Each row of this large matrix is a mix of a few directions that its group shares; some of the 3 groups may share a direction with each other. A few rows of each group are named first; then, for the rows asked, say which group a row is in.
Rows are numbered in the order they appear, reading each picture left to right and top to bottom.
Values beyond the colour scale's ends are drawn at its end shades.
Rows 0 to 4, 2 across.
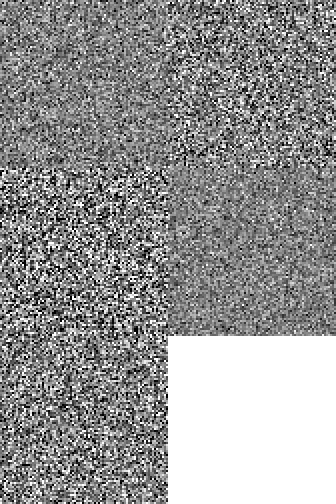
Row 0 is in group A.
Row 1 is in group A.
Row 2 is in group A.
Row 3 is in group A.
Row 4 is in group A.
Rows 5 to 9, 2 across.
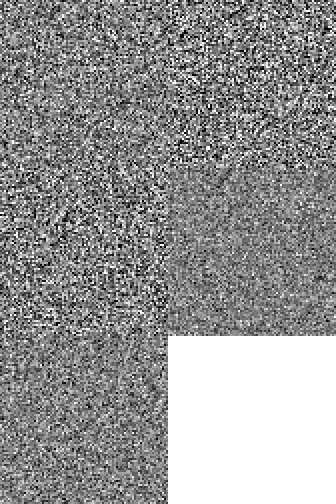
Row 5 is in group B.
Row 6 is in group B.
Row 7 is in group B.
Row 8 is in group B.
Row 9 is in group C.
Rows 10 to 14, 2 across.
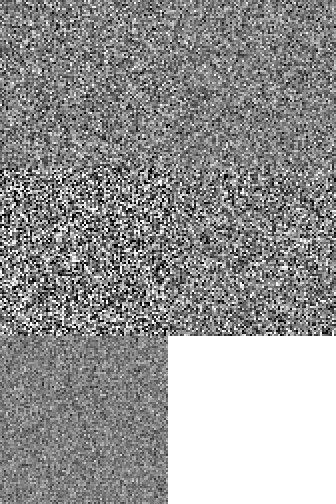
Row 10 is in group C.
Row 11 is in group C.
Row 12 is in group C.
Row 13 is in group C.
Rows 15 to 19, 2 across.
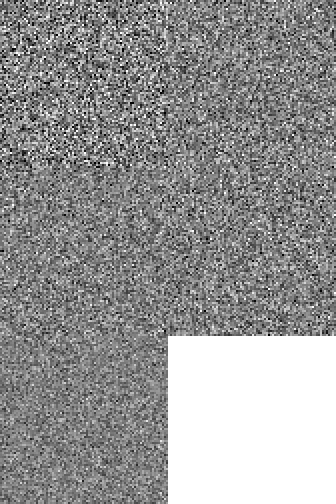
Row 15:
A
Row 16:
A
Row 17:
C
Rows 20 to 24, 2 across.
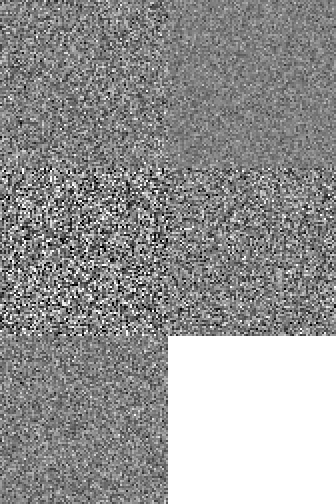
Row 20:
A
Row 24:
C
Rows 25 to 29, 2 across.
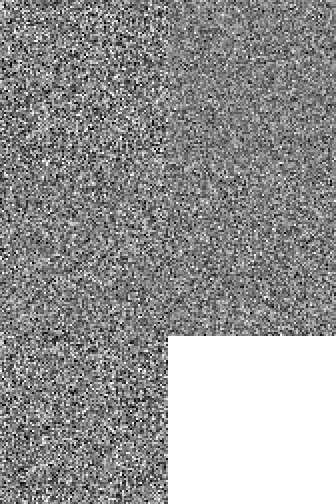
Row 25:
C
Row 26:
C
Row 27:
C
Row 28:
C
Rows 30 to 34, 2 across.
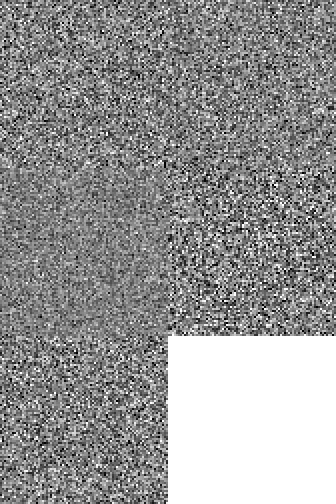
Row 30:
C
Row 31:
B
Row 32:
B
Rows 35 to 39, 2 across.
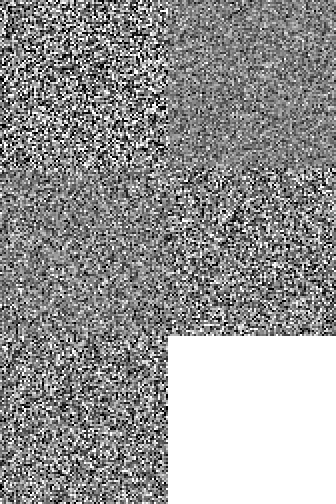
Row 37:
A
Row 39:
A
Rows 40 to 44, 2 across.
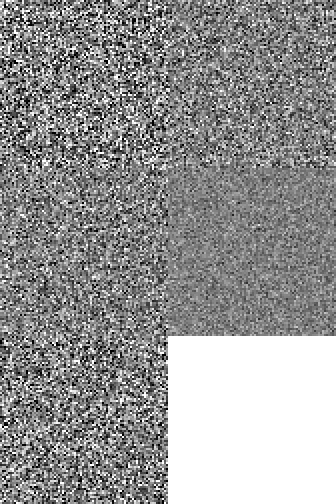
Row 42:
C
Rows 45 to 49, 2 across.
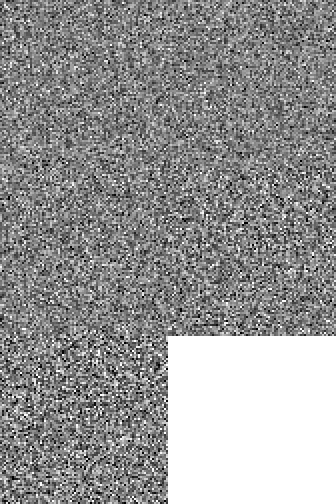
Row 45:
C
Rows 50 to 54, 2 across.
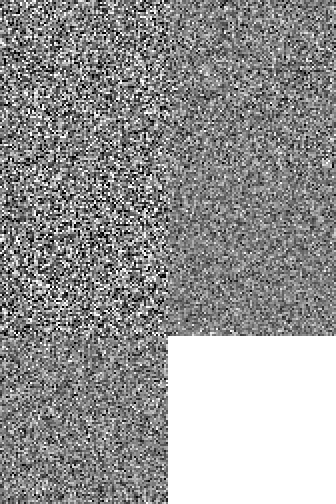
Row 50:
B
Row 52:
B
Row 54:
A
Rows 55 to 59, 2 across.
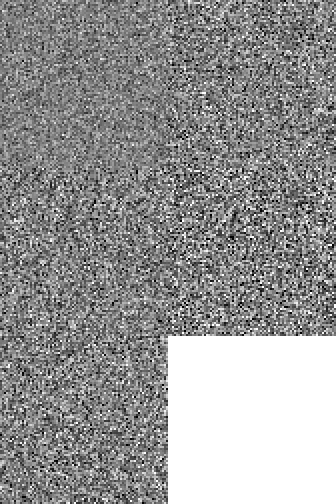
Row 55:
B
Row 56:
B
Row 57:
B
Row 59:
A
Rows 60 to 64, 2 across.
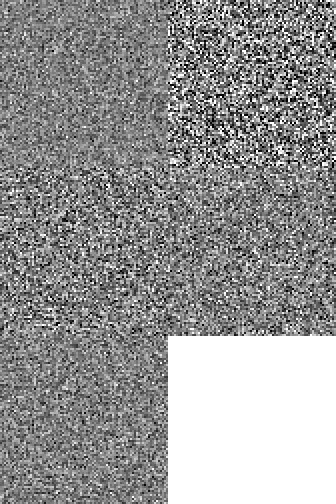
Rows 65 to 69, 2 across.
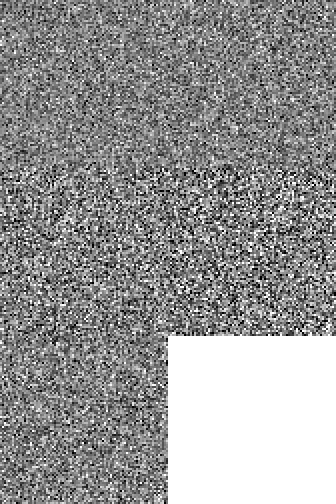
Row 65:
A
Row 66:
C
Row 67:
B
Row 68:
C
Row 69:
C
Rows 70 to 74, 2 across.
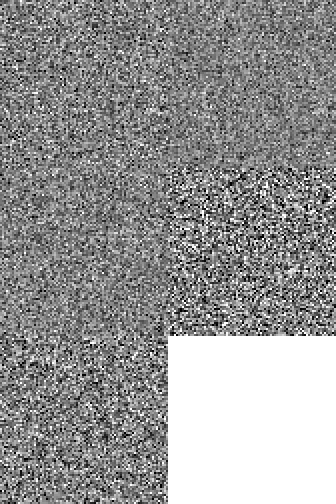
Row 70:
B
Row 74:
C
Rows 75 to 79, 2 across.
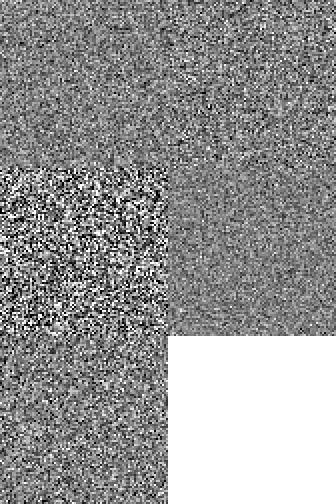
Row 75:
A
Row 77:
B
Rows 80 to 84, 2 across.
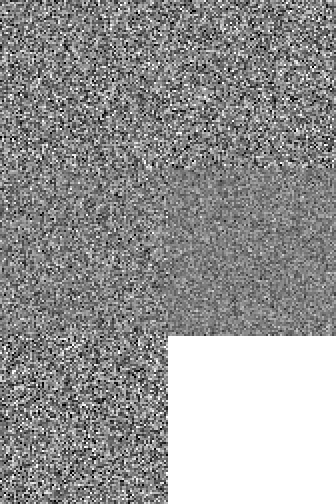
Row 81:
C
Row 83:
C
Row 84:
B
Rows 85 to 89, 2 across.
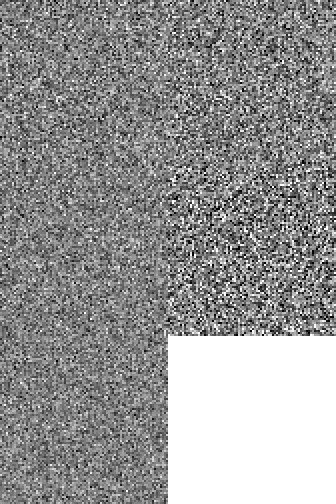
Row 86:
A
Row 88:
A
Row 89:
C
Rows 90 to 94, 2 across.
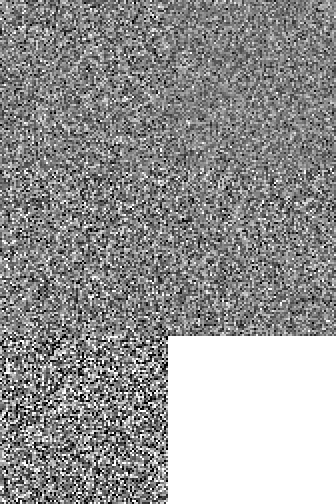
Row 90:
C
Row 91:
A
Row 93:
B
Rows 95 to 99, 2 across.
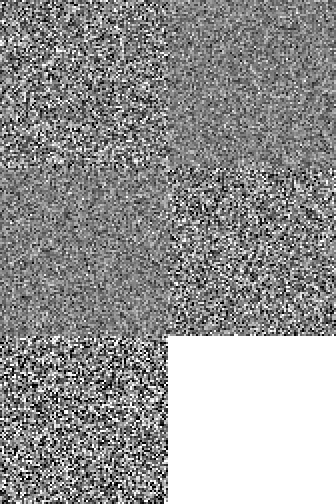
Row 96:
A
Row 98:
A
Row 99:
C
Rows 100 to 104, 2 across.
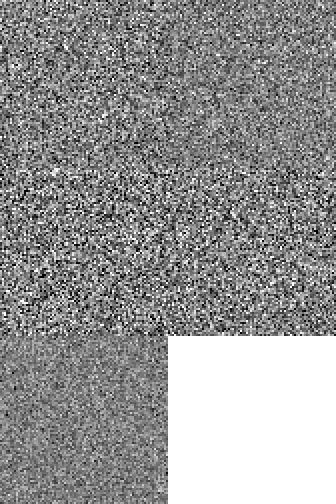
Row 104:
A
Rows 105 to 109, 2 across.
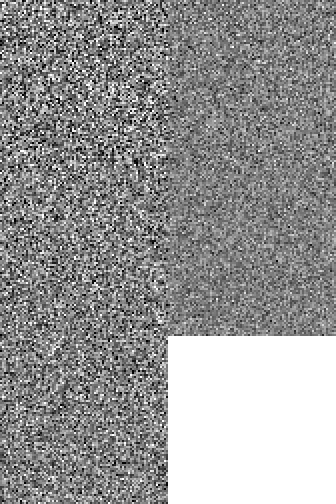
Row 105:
A
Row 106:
C
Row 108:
A
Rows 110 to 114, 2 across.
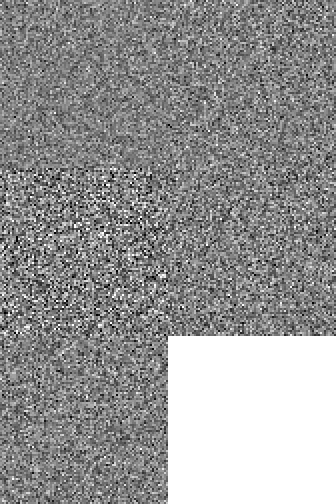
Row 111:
C
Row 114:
B
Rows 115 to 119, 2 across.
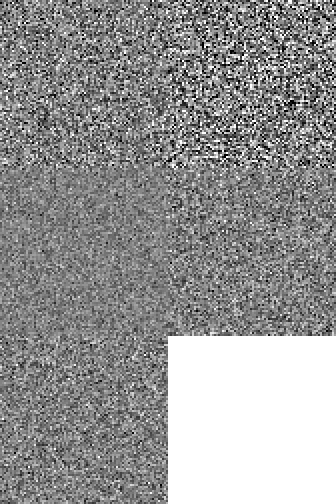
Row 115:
C
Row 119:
C
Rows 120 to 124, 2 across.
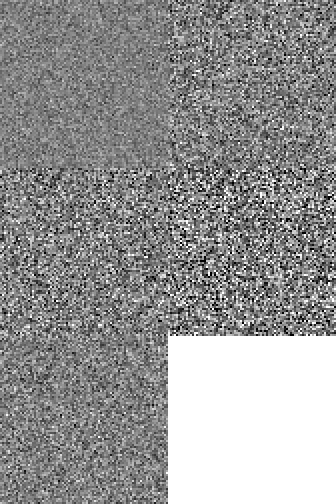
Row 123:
B
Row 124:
A
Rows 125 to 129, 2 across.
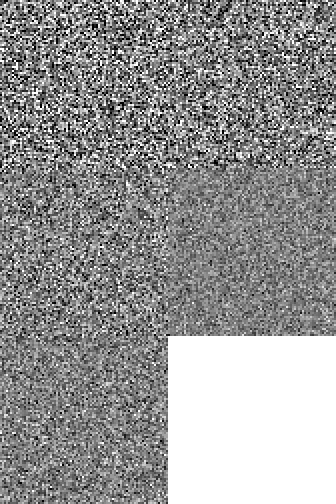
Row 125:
B
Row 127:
A
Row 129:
C
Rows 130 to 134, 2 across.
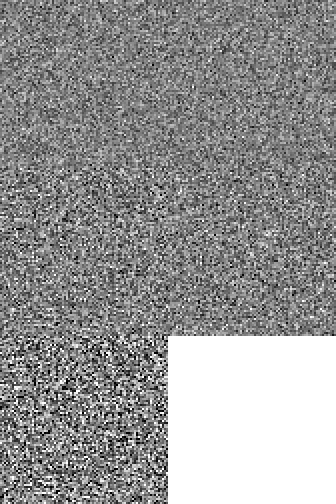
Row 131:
A
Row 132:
B
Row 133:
B
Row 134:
B
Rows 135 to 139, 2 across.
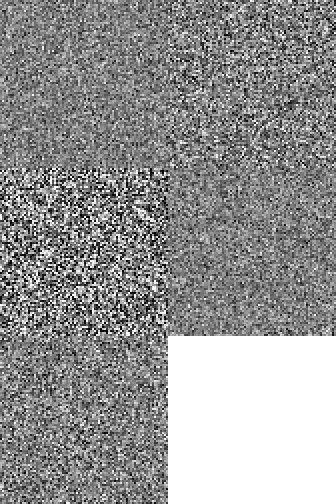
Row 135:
B
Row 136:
B
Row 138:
C
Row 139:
A
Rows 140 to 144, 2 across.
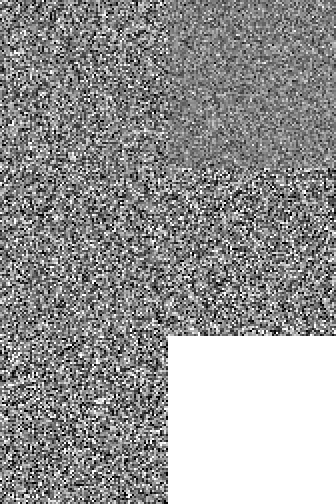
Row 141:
C
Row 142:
A
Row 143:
A
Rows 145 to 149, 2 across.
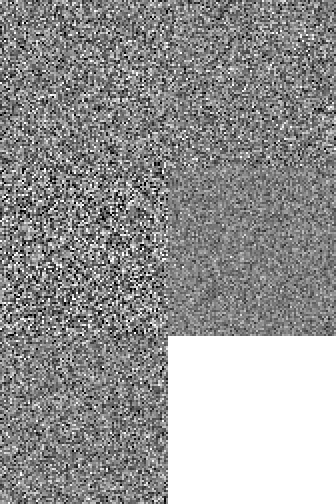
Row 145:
C
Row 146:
B
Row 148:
C
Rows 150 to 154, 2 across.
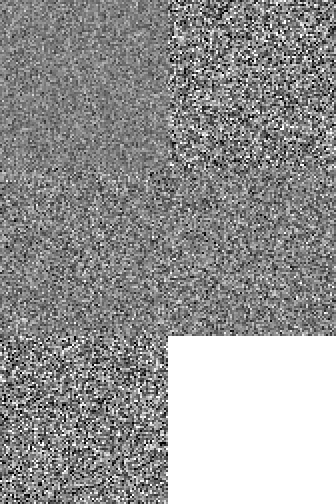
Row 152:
A
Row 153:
C
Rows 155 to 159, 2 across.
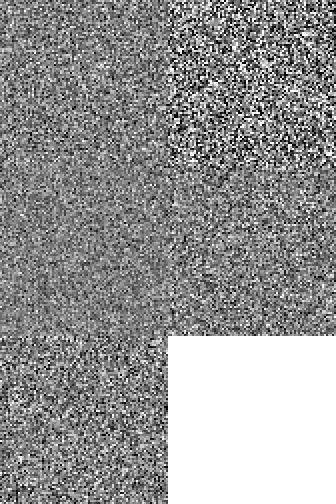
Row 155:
B
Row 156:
A
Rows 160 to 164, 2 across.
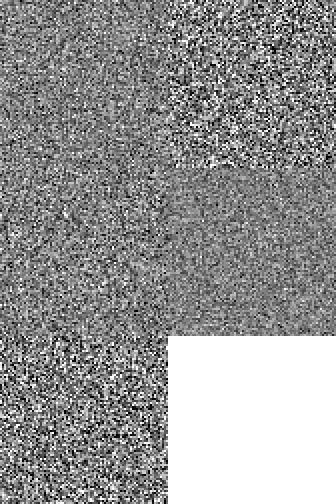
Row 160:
B
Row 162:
A
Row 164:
C
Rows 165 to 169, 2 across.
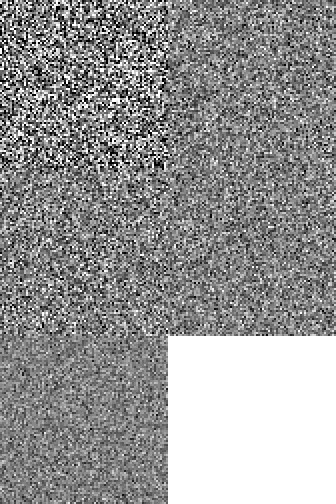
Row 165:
C
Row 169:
A
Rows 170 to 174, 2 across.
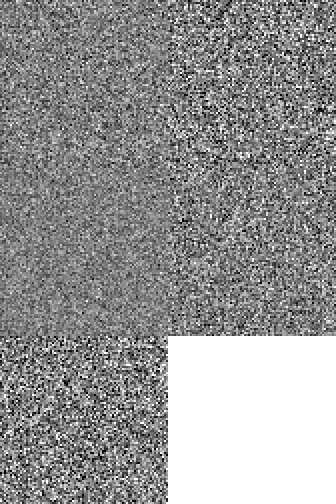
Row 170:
C
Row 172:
C
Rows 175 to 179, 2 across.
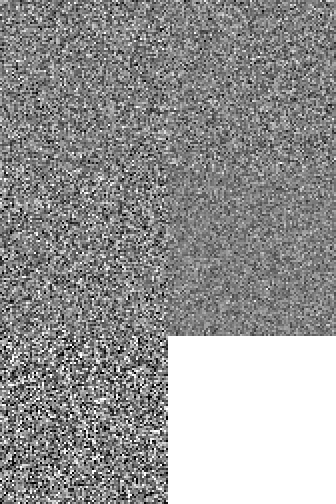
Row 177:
C
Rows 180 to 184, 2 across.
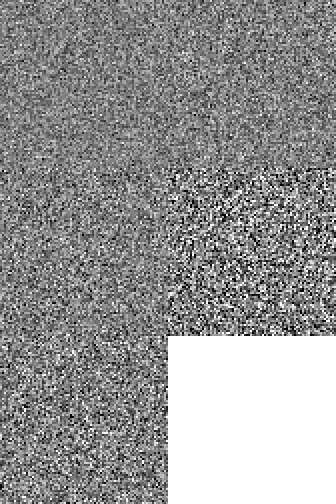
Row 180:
B
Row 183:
A
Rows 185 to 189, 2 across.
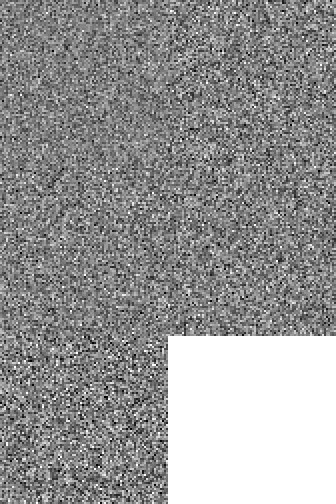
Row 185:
A
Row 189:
C
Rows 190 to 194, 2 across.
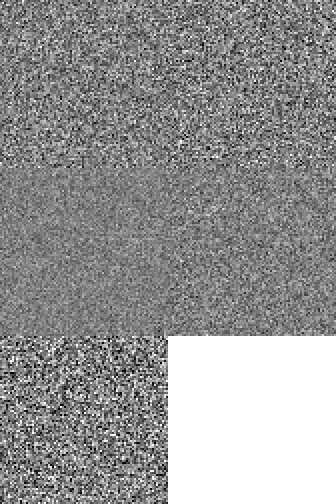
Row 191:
B
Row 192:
C
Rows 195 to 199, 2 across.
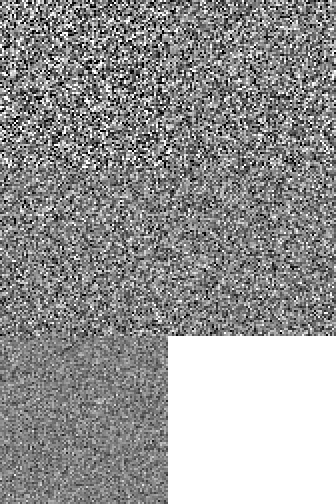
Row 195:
C
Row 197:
A
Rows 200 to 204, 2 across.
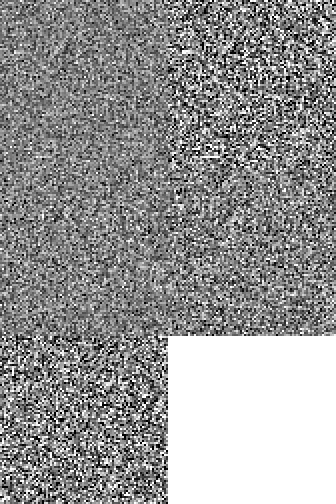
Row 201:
B
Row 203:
B
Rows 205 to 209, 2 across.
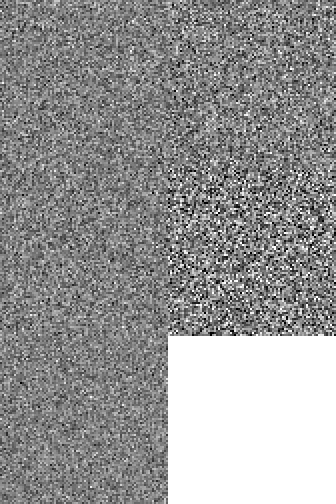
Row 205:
C
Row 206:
C
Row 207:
A
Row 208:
C
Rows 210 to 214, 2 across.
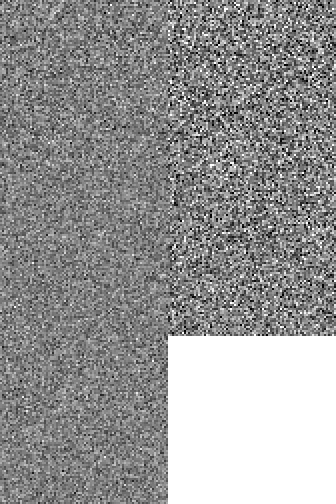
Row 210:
B
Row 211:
C
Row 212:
B
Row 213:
B
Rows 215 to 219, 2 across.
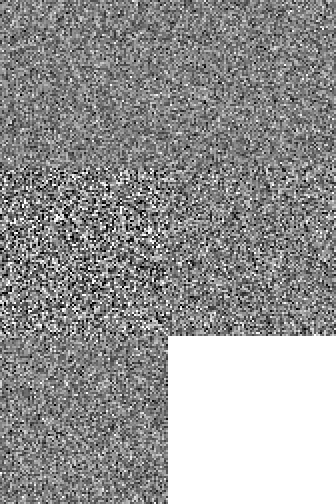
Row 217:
A
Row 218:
A
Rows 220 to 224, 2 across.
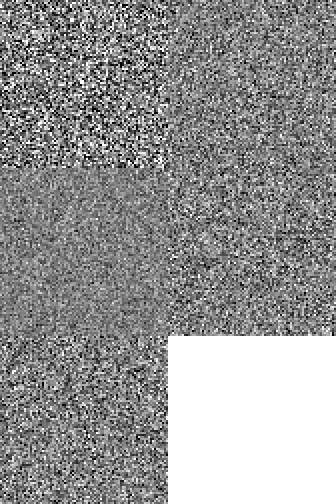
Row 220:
C
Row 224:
B
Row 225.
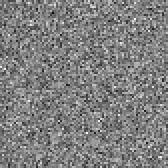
